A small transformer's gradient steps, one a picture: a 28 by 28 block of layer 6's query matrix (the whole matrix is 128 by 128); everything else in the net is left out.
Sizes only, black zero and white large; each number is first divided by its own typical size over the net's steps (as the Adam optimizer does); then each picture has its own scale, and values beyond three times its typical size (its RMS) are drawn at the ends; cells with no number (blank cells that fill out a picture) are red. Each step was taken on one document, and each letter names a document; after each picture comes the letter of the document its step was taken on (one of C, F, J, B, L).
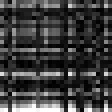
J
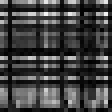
J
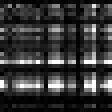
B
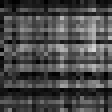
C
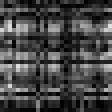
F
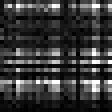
B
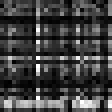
F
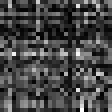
F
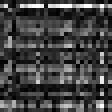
C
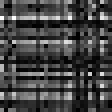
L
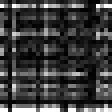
J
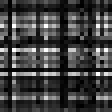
J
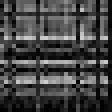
L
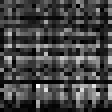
C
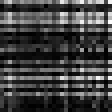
C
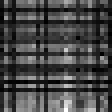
L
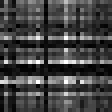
L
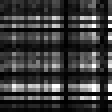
B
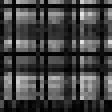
F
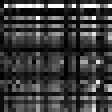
B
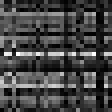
F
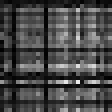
L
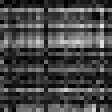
C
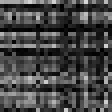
J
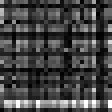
F
